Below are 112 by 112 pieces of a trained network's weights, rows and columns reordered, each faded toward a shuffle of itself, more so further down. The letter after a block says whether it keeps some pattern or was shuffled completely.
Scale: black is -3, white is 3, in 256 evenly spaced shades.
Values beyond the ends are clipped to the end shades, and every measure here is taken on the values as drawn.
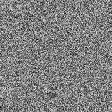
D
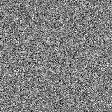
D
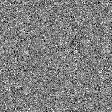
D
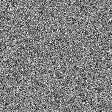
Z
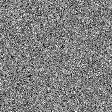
Z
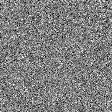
D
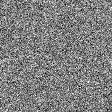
Z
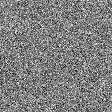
Z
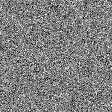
Z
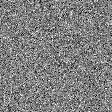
Z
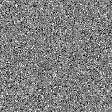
D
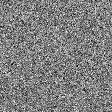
Z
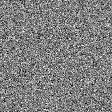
D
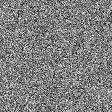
Z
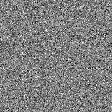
D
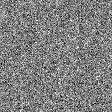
D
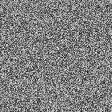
D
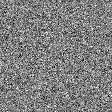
D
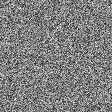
Z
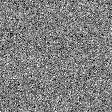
Z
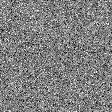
Z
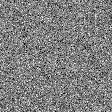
Z
